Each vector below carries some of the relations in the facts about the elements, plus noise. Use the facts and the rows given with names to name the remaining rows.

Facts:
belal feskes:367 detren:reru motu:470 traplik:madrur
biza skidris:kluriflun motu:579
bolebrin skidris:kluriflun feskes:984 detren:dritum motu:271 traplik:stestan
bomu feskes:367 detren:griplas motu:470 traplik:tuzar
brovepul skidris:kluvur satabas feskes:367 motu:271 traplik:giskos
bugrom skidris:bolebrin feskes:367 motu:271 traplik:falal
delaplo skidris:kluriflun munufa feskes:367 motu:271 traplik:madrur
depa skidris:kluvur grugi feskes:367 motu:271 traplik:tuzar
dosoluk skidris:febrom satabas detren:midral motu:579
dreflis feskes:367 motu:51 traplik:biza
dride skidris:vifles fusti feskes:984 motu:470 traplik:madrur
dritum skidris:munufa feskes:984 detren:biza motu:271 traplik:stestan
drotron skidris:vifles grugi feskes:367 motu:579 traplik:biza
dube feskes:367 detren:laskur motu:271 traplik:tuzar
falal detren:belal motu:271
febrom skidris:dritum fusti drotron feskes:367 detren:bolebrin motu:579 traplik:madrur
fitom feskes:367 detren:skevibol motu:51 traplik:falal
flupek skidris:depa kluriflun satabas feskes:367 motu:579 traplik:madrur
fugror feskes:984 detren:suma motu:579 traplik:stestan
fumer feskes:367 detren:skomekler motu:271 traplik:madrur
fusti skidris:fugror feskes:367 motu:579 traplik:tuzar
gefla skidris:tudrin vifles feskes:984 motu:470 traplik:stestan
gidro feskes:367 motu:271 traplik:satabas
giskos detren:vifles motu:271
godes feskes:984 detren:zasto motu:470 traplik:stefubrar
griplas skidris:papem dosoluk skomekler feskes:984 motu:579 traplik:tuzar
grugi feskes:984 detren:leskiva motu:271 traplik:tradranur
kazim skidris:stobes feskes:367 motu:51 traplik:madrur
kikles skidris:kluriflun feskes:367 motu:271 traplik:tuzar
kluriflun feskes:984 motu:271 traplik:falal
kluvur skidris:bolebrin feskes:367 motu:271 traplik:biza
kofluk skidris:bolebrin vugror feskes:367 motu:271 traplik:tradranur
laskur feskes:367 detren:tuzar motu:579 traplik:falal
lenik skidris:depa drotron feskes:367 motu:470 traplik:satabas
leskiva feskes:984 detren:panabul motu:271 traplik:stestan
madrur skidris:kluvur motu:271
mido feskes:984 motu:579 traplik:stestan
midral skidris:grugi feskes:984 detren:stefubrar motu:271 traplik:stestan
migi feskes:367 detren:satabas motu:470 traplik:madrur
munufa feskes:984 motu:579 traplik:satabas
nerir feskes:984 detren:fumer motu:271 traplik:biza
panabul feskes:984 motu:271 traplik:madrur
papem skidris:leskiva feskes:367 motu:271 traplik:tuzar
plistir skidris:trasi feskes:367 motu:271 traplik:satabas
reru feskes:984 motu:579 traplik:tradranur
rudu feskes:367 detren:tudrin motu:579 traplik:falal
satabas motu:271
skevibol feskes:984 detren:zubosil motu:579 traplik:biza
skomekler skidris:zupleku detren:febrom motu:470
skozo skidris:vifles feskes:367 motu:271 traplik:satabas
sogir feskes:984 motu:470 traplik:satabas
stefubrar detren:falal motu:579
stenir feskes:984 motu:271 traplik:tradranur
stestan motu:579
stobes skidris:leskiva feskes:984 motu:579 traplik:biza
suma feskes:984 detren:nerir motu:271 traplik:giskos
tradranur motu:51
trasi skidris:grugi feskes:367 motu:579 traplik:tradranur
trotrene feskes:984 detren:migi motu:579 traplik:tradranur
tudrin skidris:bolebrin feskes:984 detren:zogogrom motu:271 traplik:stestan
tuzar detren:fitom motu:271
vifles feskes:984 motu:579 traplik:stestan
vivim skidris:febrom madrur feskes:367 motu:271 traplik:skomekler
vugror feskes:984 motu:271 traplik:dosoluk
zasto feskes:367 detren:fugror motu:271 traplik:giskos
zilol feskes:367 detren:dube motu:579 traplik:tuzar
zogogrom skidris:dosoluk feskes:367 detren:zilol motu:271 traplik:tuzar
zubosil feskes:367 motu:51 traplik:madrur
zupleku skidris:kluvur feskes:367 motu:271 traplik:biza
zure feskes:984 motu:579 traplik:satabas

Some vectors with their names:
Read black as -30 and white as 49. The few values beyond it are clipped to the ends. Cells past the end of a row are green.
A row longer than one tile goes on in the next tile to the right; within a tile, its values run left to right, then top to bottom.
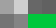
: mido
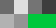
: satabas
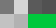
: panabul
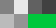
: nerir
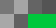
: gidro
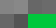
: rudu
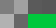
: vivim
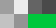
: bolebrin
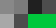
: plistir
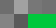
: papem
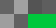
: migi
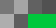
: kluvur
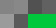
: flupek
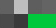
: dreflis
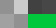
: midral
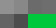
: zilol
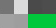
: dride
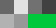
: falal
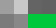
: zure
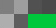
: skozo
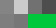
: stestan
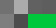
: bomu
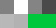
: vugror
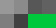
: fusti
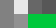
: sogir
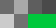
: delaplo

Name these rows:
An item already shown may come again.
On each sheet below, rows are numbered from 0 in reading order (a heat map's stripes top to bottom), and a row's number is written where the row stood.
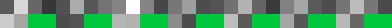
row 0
madrur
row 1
zubosil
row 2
vugror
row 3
lenik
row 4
zasto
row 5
depa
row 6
kofluk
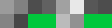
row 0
drotron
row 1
dritum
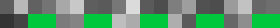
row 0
fitom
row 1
vifles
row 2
panabul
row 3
skozo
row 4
skevibol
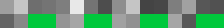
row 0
griplas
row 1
tudrin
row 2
midral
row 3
depa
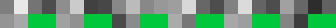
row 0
tudrin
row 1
midral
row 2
stobes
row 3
biza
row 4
stenir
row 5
trasi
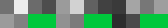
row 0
skomekler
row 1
fugror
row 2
kazim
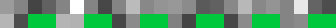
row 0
febrom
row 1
vugror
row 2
stobes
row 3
fusti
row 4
stobes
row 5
gefla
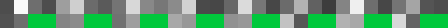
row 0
tradranur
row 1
munufa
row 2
leskiva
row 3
grugi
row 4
tuzar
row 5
zasto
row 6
kluriflun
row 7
fumer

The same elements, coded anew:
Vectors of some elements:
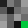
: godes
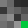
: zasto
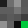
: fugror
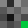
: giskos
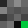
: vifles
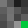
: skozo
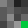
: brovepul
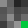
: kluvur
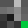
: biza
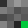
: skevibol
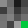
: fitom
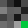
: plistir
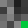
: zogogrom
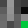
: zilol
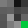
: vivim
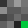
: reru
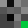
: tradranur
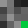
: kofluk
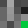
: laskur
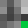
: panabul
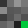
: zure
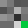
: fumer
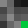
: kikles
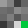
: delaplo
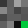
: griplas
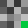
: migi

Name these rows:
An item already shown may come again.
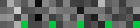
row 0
febrom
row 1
tradranur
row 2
drotron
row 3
stestan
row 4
stenir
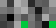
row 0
madrur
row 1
sogir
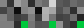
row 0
leskiva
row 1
dride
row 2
tudrin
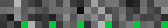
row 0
biza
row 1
midral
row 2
fusti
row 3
flupek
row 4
depa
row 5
stenir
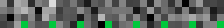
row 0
madrur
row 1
dride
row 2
bolebrin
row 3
gefla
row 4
drotron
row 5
tuzar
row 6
lenik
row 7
papem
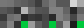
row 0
vugror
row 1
grugi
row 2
stobes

